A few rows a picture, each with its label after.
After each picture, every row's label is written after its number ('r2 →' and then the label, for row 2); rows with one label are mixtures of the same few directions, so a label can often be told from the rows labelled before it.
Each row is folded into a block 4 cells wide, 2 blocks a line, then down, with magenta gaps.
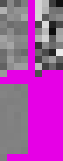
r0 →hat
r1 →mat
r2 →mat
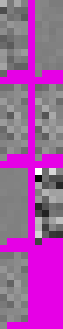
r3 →hat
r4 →mat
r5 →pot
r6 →pot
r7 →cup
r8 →hat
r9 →pot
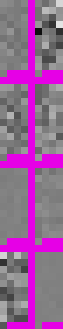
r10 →pot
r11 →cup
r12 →pot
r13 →mat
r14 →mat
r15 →hat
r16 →hat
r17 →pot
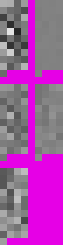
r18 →pot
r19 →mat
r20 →pot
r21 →mat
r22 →mat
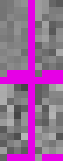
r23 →mat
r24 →mat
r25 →mat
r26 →mat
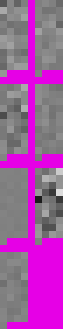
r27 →hat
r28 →cup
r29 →cup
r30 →mat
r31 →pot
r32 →cup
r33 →cup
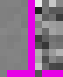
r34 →cup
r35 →hat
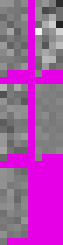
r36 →pot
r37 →cup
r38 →hat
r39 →pot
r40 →mat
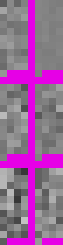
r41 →hat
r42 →mat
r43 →cup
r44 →cup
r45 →mat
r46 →mat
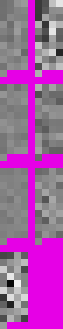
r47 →mat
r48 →mat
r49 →hat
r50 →hat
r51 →pot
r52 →pot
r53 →pot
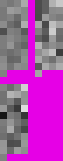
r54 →cup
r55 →mat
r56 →cup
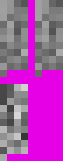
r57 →mat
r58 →mat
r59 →mat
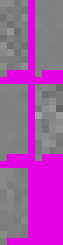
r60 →pot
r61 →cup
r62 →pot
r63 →cup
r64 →mat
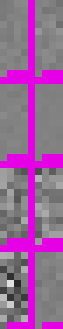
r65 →mat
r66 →cup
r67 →cup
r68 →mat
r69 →mat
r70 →hat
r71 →pot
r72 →cup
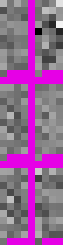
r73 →hat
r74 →cup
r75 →pot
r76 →pot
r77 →pot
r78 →hat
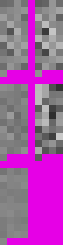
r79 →pot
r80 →pot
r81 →pot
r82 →mat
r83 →hat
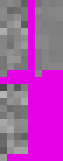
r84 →cup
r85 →hat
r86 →hat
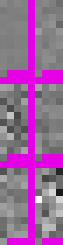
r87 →hat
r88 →cup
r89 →pot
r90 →hat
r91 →hat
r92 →cup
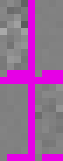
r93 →cup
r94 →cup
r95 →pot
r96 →cup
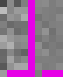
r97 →hat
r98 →pot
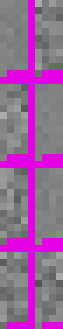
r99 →pot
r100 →hat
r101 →cup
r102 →pot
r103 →mat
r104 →mat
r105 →hat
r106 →cup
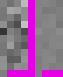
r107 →cup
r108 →cup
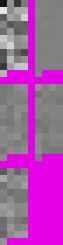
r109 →hat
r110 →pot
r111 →mat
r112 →hat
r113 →hat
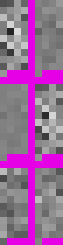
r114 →pot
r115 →cup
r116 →cup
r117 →pot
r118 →hat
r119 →cup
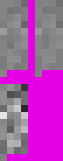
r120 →cup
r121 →cup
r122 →cup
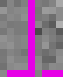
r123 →hat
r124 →cup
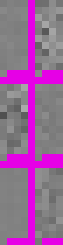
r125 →hat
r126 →pot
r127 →cup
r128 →pot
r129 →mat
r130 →mat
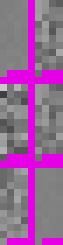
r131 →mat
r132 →mat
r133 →hat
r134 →mat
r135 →mat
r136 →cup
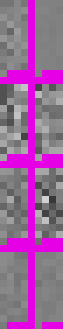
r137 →pot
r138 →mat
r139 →mat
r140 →hat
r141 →pot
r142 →pot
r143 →mat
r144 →cup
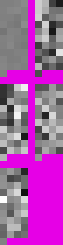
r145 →cup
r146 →mat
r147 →mat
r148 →pot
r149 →cup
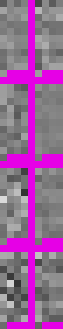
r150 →hat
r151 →hat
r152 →mat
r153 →hat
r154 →cup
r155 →hat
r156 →pot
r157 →hat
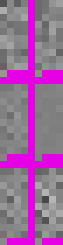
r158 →hat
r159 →mat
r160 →pot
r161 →cup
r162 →pot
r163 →pot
